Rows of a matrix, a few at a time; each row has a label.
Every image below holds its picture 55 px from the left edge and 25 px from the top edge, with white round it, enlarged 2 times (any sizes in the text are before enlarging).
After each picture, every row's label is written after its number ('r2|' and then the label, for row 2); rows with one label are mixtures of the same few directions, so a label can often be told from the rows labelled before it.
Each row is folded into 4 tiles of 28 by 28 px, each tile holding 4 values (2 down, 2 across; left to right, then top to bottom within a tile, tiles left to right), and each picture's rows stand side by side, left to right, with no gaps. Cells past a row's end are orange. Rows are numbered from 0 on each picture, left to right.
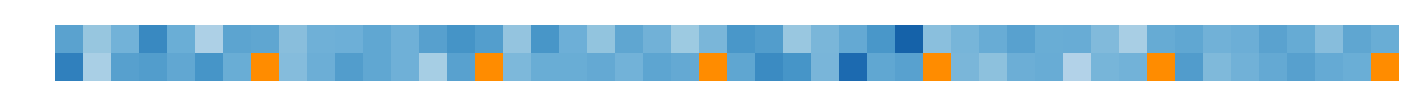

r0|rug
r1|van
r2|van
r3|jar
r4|jar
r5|rug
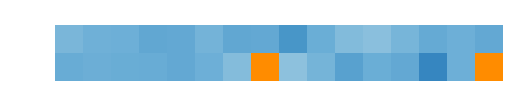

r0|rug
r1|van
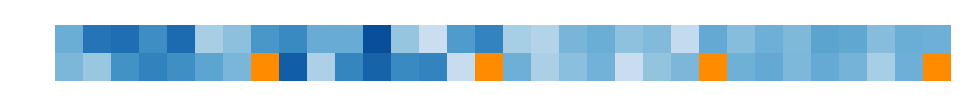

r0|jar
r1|rug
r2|jar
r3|van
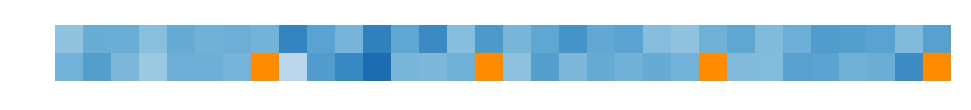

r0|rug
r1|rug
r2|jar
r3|rug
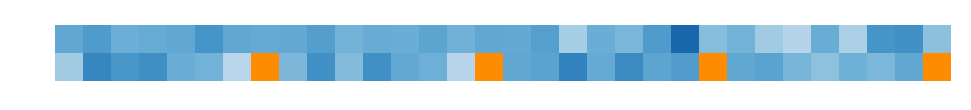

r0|rug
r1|rug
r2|jar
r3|jar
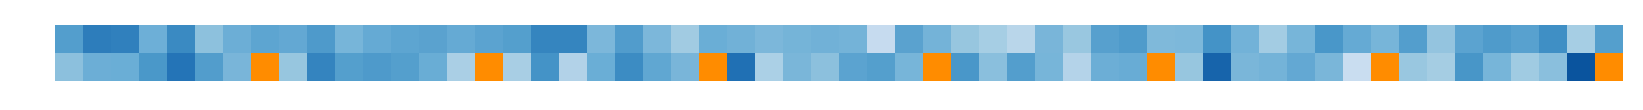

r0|jar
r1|rug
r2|jar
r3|rug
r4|jar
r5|rug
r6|rug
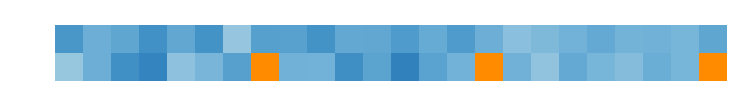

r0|rug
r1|jar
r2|jar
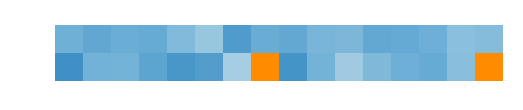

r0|rug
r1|van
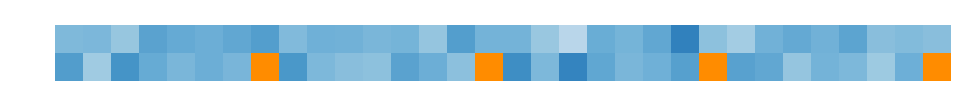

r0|jar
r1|rug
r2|jar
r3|van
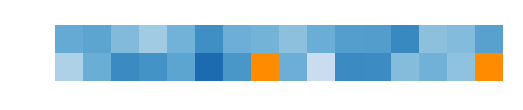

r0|van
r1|jar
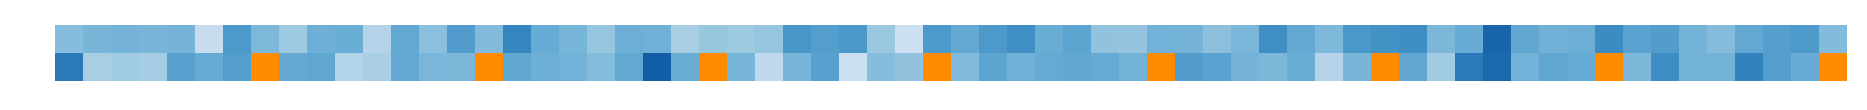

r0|rug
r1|rug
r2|van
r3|jar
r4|jar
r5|van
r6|rug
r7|jar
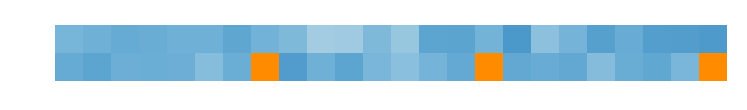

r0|van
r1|jar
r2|van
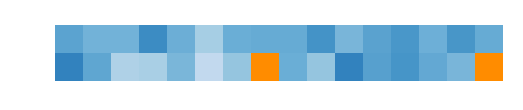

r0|van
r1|jar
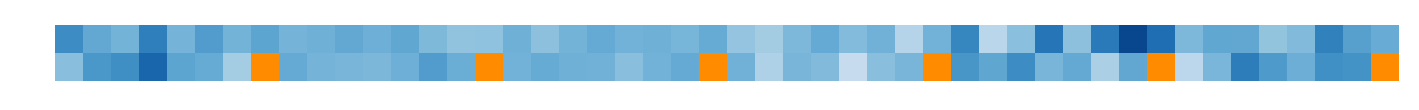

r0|rug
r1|van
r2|jar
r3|jar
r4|van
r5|van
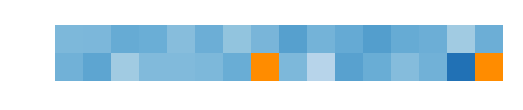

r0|jar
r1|rug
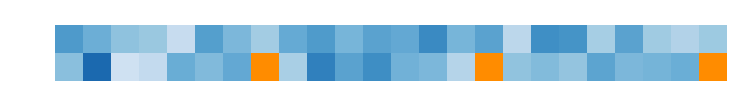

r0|jar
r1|rug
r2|van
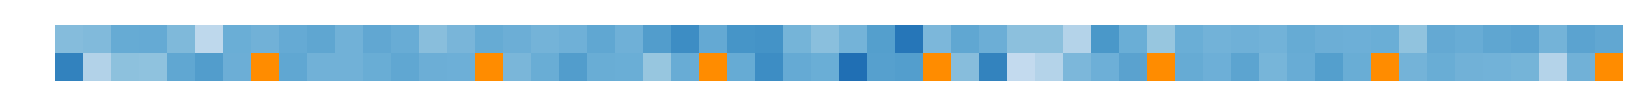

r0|rug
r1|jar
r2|van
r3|jar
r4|jar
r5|van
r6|van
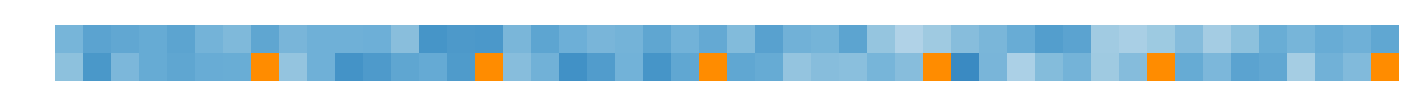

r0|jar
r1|van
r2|van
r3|van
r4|van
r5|jar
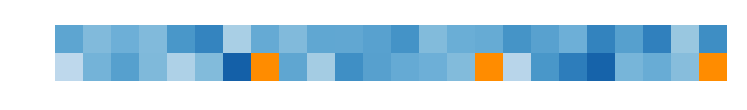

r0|rug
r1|jar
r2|rug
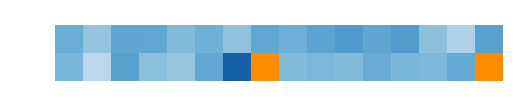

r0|rug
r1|jar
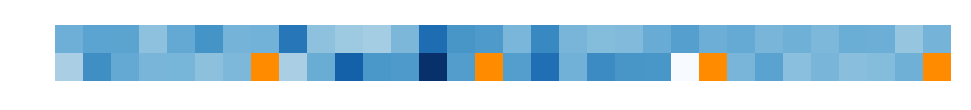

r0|rug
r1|van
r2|rug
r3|jar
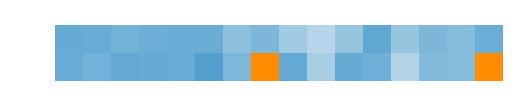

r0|van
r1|jar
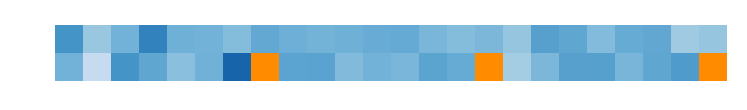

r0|rug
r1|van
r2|van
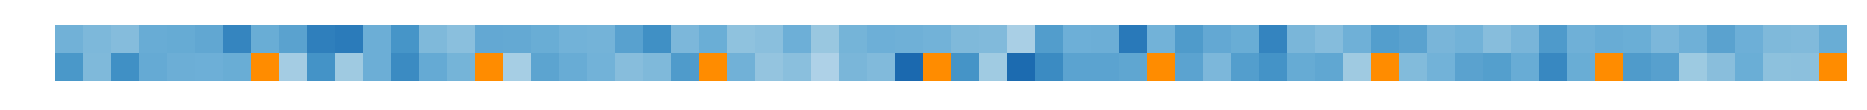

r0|jar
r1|jar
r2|rug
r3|rug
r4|jar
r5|rug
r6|van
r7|van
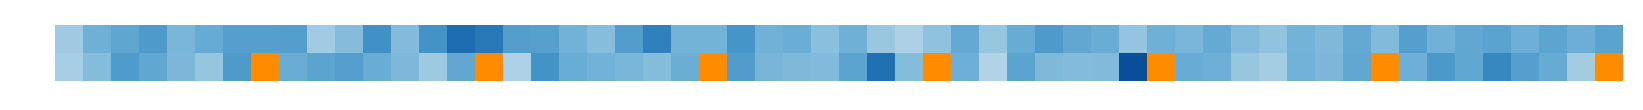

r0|van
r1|van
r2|rug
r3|van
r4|rug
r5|rug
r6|rug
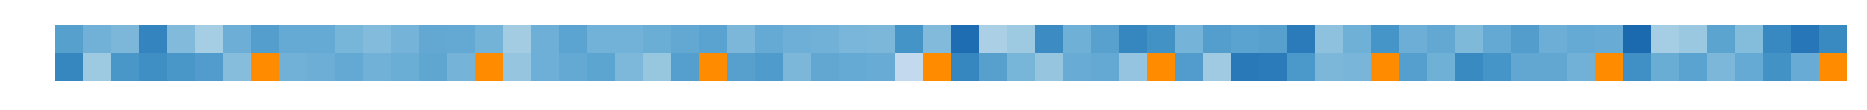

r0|rug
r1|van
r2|van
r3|rug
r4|van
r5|jar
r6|jar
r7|van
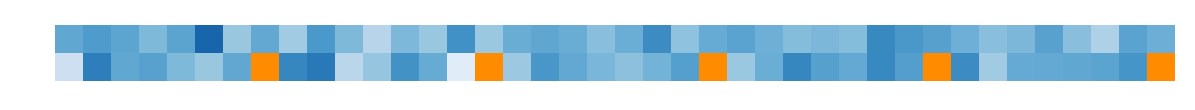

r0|rug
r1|rug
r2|rug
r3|van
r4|rug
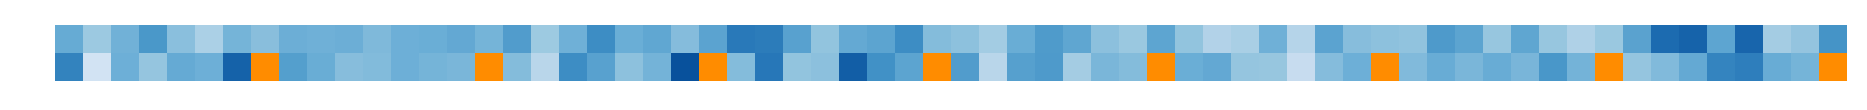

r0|rug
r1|rug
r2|rug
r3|jar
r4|jar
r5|jar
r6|van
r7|jar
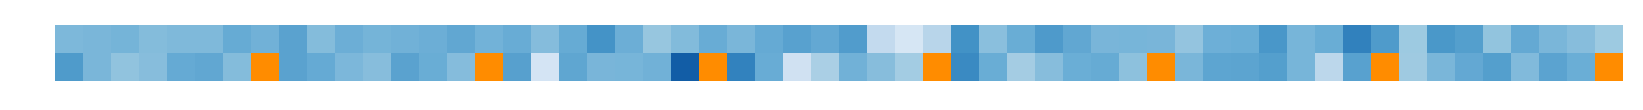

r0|rug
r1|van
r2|rug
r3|van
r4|van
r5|van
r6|van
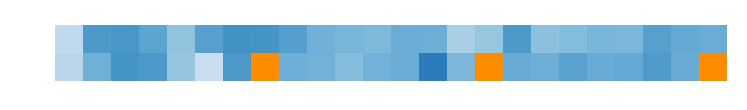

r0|van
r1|van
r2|van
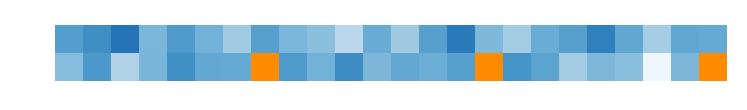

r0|jar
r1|jar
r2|van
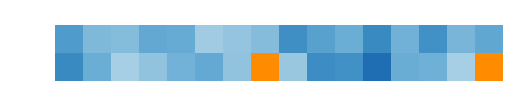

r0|van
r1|rug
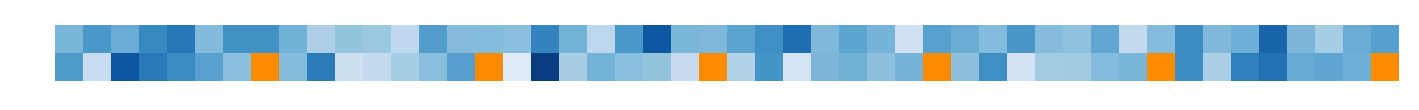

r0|jar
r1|jar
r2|rug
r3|jar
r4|jar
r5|rug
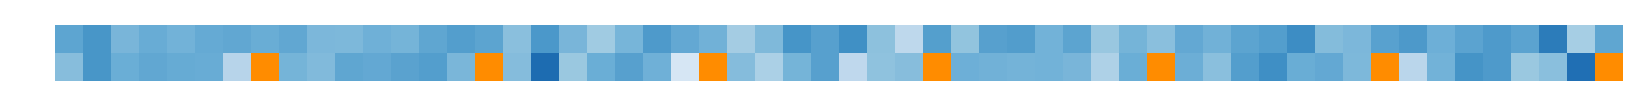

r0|rug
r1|van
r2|rug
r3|jar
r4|van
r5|jar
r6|rug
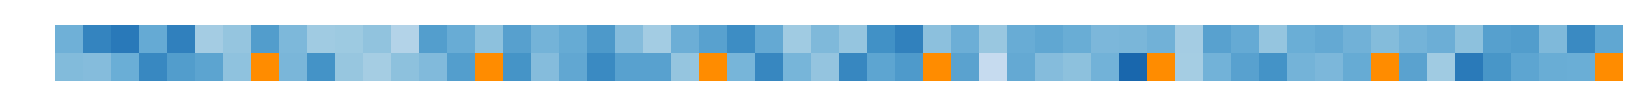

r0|jar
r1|jar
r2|rug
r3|jar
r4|rug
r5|van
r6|jar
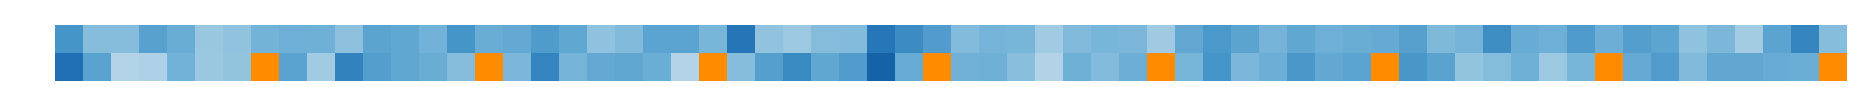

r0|van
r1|jar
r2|rug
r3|van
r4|rug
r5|jar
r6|van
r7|jar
